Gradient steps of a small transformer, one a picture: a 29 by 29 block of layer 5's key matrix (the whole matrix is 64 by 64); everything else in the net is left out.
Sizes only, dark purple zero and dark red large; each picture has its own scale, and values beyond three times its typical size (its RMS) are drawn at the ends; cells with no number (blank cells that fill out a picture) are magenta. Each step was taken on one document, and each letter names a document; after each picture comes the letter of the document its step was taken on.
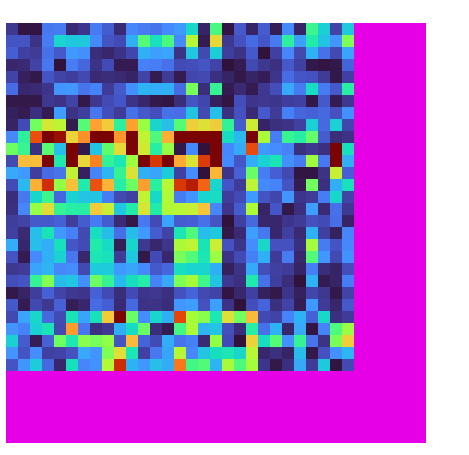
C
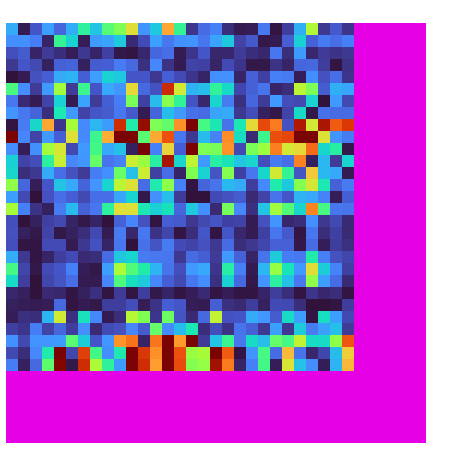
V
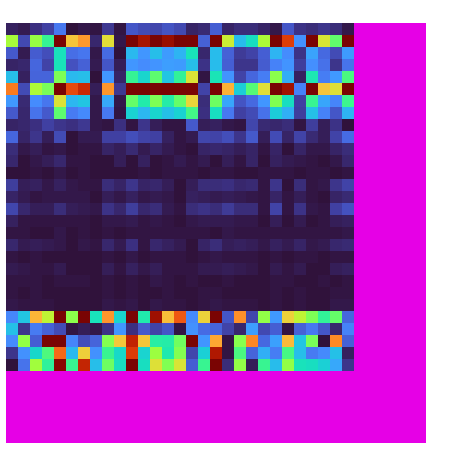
V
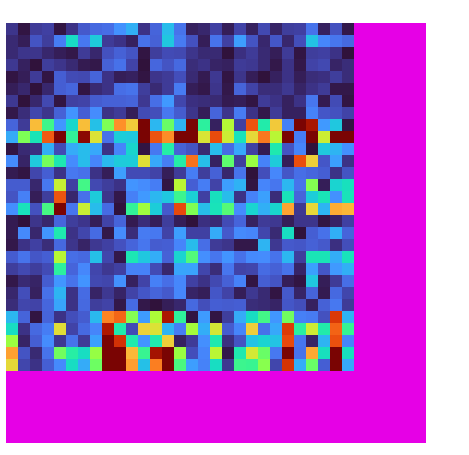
V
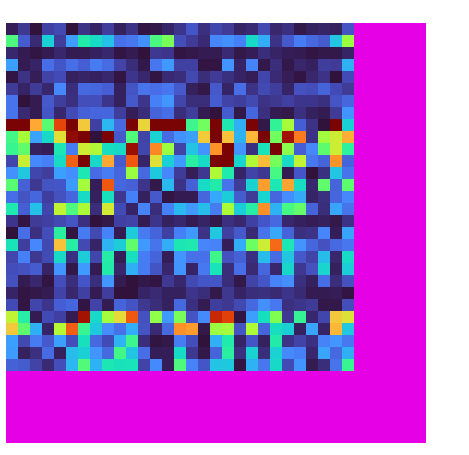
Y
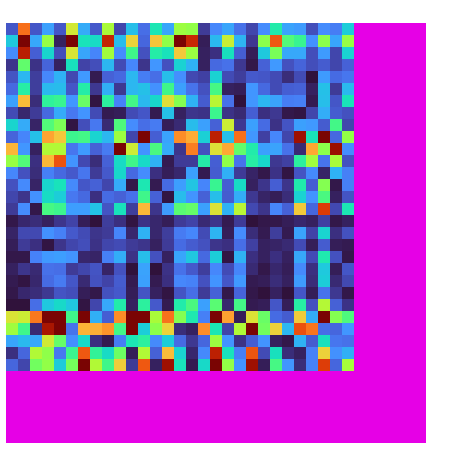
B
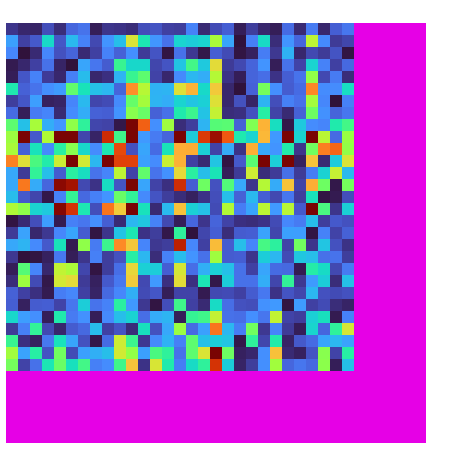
C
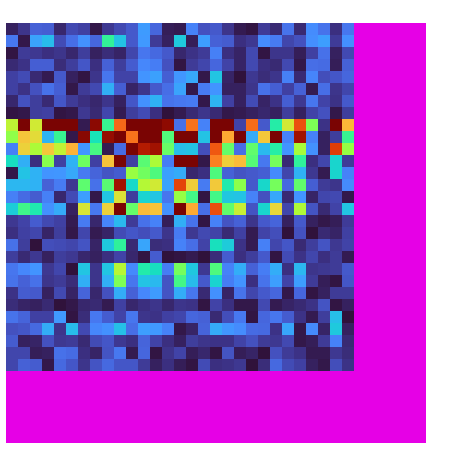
C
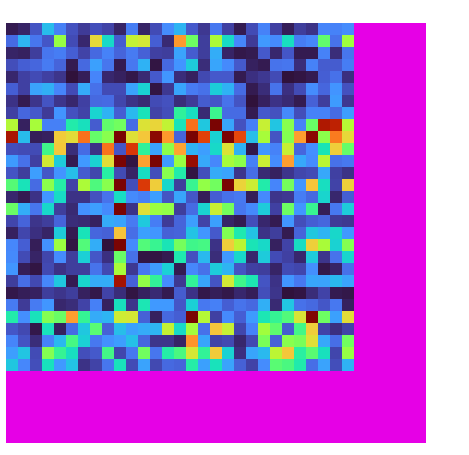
C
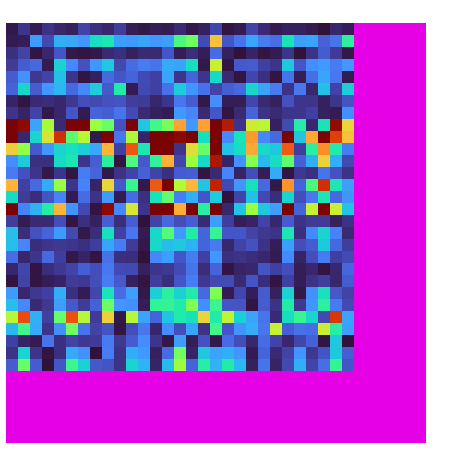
Y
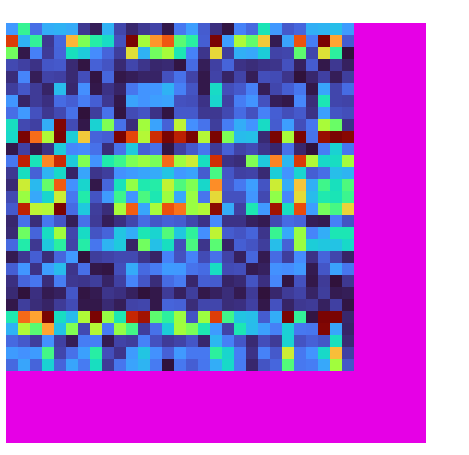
B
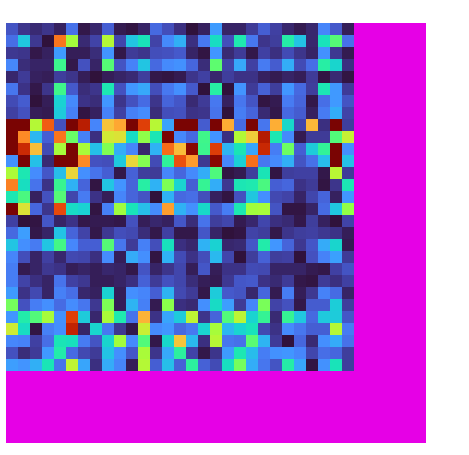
Y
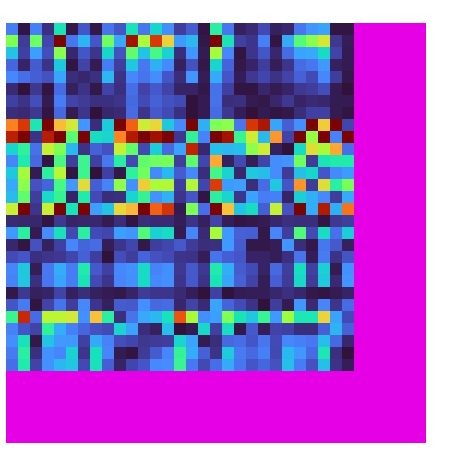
B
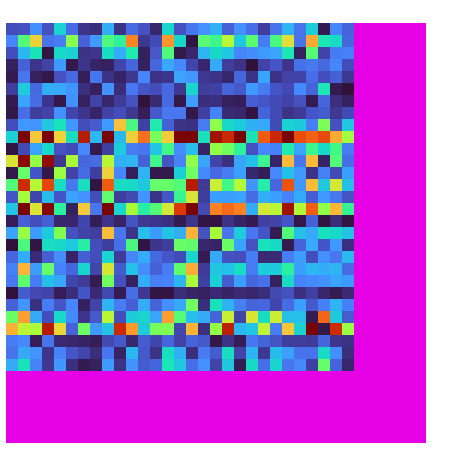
B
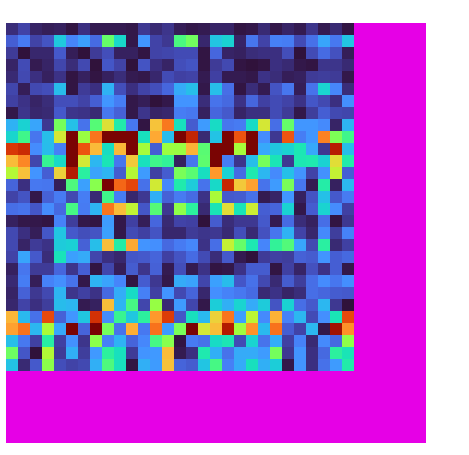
Y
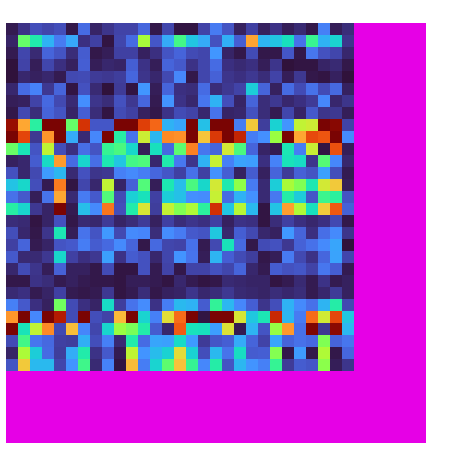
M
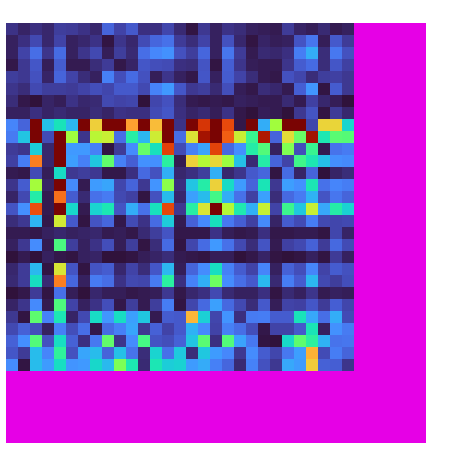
V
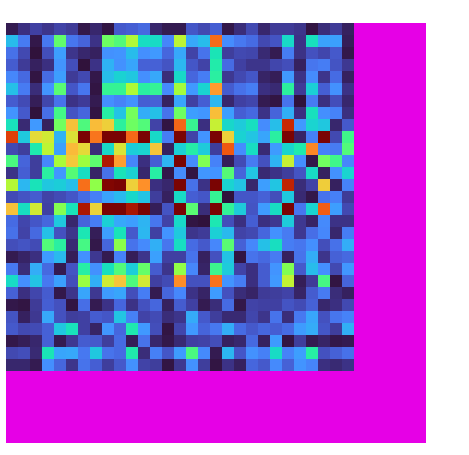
C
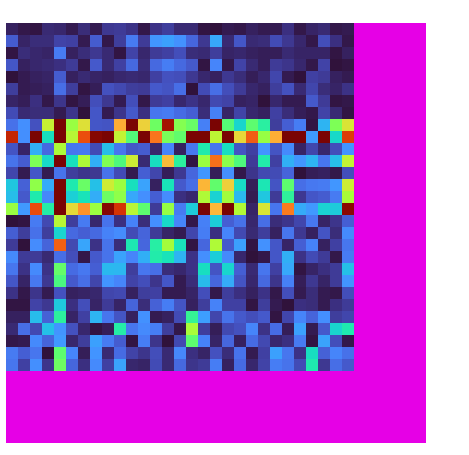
V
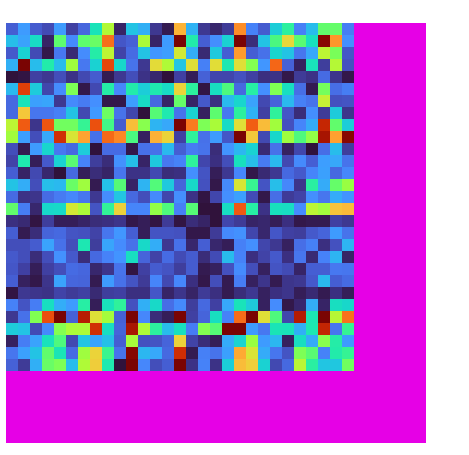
B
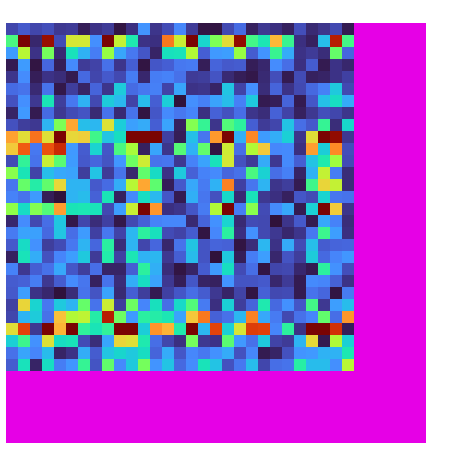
B
